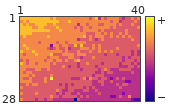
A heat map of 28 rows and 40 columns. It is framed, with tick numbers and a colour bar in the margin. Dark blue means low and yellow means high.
Fine speckle covers the field. The bottom right is the ninth with the lowest average. The ninth with the highest average is the top left. Values rise toward the top left. There are no regular stripes.
